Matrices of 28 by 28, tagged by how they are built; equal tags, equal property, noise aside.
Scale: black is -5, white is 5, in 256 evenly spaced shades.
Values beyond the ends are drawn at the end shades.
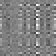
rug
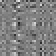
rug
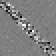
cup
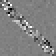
cup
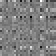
rug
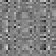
rug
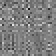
rug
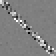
cup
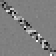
cup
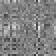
rug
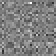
rug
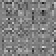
rug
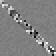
cup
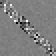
cup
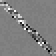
cup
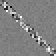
cup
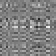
rug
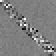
cup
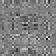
rug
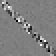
cup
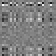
rug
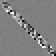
cup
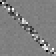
cup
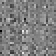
rug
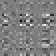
rug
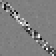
cup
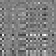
rug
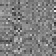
rug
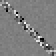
cup
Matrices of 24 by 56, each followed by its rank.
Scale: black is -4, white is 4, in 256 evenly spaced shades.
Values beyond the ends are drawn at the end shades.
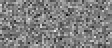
full rank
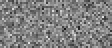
full rank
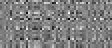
three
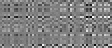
two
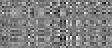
three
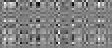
two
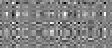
three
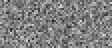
full rank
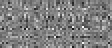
five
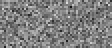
full rank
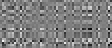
two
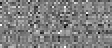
five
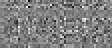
five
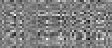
three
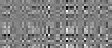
two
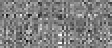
five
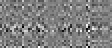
three
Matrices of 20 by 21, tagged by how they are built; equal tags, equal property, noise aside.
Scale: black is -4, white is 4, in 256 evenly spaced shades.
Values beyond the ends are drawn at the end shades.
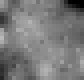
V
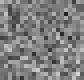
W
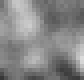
V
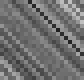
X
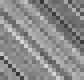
X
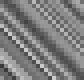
X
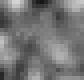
V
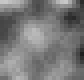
V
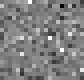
W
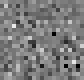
W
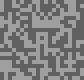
W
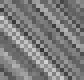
X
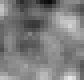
V
